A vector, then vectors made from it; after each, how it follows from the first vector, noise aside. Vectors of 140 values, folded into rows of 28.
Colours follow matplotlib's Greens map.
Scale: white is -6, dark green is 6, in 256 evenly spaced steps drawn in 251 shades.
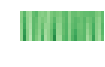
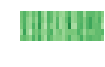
wrapped around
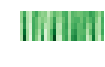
scaled up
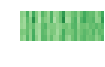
wrapped around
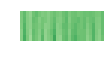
shrunk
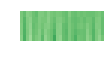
shrunk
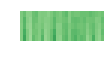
shrunk
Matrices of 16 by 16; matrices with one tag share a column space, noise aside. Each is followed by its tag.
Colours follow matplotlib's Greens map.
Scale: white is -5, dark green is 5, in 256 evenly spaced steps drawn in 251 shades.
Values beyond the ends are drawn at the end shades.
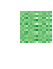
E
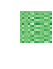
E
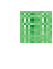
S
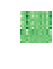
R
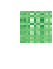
S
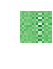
E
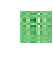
S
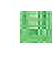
R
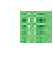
S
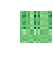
R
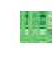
R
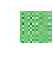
E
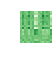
R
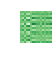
E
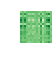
S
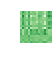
R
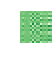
E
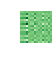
E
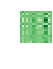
S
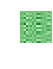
E
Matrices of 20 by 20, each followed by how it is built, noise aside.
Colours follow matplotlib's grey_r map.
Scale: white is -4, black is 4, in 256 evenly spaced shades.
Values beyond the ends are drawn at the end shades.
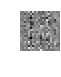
uneven columns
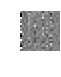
uneven columns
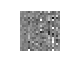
uneven columns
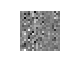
uneven columns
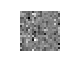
uneven columns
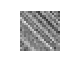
Toeplitz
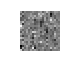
uneven columns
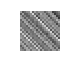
Toeplitz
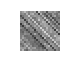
Toeplitz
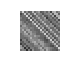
Toeplitz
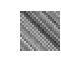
Toeplitz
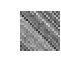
Toeplitz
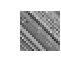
Toeplitz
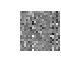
uneven columns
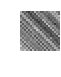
Toeplitz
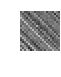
Toeplitz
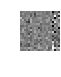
uneven columns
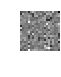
uneven columns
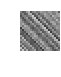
Toeplitz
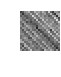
Toeplitz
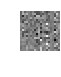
uneven columns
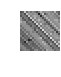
Toeplitz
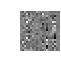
uneven columns
